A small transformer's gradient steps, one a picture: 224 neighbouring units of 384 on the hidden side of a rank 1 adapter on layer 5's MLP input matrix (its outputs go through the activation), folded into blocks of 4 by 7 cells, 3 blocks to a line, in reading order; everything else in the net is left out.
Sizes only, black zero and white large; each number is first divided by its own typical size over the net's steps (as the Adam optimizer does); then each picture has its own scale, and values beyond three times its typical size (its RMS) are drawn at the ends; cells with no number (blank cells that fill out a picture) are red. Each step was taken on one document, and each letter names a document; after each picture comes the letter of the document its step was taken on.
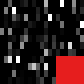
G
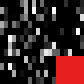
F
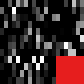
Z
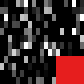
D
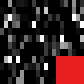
Z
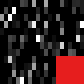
G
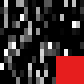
D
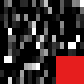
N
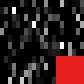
G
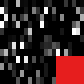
D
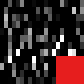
Z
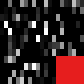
G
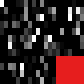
F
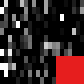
D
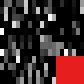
D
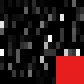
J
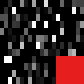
G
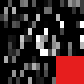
N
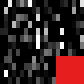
Z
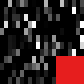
Z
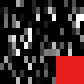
F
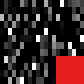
G
